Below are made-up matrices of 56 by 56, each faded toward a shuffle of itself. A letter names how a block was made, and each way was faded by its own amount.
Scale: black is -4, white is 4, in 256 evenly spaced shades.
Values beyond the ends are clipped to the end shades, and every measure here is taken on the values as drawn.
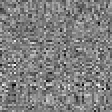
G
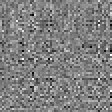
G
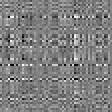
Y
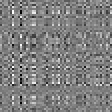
Y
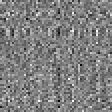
G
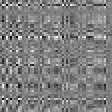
Y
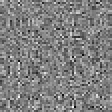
G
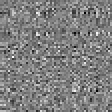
G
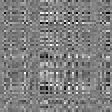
Y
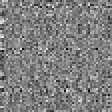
G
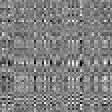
Y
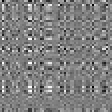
Y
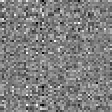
G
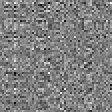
G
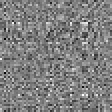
G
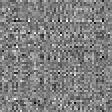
G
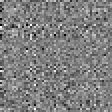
G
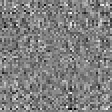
G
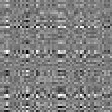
Y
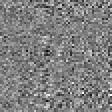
G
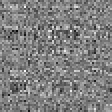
G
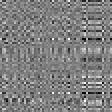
Y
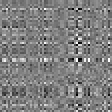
Y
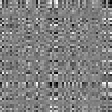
Y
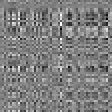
Y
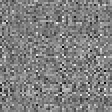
G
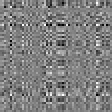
Y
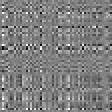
Y
